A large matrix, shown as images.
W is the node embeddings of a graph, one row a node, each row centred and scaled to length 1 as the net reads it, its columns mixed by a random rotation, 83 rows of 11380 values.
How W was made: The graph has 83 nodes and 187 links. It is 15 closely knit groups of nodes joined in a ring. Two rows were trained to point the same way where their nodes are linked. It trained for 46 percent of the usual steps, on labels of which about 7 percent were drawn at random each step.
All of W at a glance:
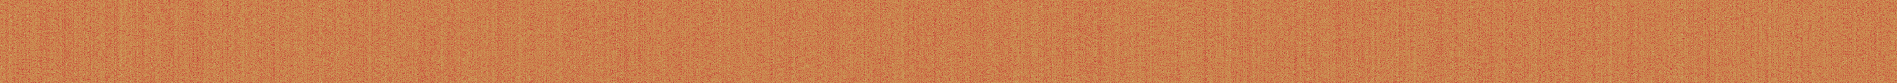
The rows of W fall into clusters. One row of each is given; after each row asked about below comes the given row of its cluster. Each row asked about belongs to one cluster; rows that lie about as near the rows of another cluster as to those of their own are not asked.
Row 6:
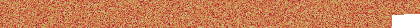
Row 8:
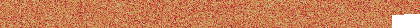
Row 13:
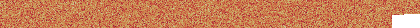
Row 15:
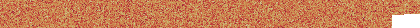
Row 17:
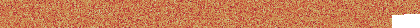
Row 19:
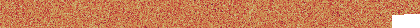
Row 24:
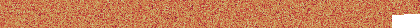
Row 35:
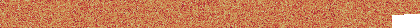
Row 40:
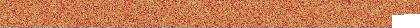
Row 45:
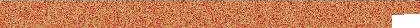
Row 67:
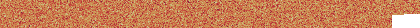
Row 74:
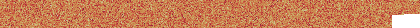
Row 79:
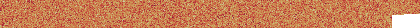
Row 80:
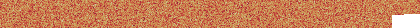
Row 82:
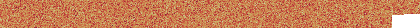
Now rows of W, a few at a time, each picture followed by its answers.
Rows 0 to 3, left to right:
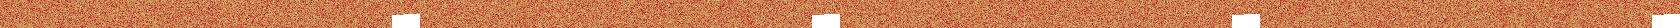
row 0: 79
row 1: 13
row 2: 24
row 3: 82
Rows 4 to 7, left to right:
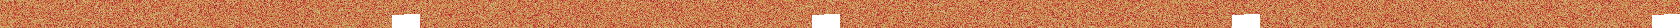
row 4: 17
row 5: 13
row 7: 40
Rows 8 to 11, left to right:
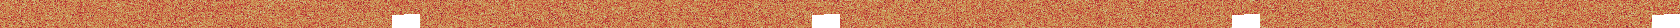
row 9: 82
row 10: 45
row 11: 82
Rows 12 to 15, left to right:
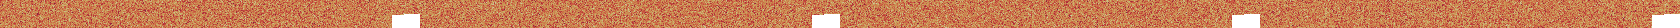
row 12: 67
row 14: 74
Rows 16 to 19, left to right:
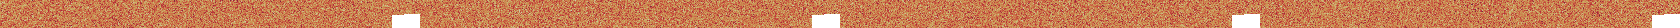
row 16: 13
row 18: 19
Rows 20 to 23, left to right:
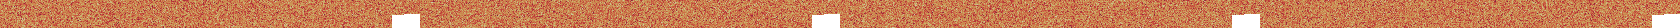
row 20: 24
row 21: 15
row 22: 8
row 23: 19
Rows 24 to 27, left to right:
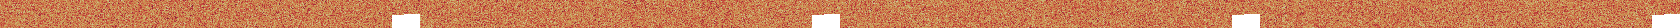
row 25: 17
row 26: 74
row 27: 8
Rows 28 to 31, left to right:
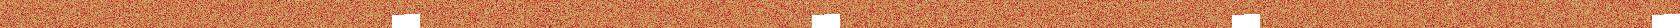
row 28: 13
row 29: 17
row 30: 80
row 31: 79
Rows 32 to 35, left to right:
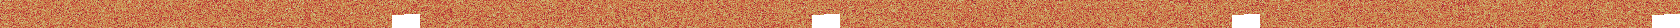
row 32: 45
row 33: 6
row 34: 40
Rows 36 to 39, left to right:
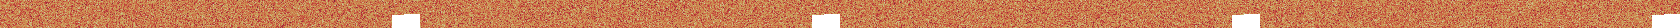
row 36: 15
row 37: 24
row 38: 67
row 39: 8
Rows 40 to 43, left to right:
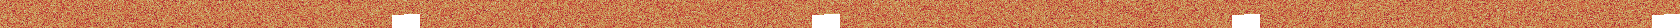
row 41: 13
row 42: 74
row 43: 6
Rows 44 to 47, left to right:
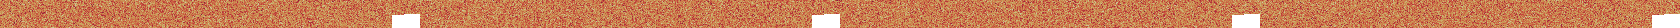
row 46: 67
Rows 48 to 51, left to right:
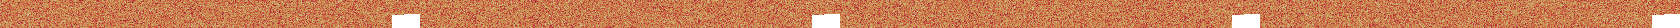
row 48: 80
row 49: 13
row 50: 82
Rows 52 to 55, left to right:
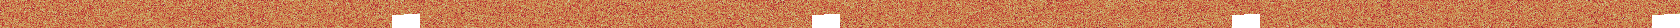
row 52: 79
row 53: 8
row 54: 8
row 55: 15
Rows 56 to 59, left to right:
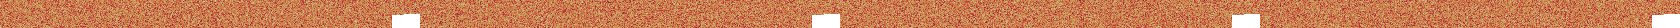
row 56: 79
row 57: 67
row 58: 82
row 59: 74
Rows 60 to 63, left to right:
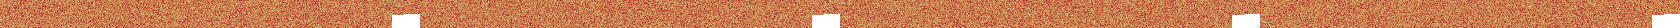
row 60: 82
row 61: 67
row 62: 74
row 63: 35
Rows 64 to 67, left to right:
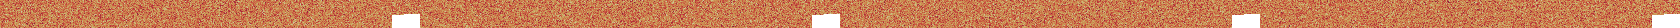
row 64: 24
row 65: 79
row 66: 45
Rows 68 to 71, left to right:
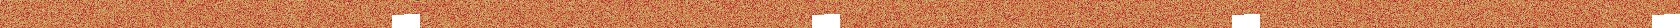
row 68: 45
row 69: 74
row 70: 80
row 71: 35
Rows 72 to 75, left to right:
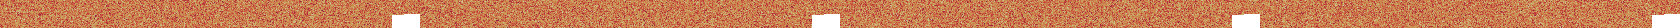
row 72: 24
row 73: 6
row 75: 8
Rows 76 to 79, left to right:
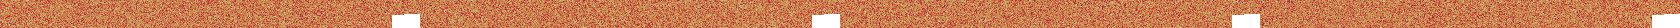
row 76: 35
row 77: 40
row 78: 80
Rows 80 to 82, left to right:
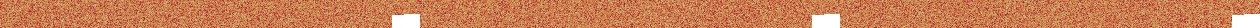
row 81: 35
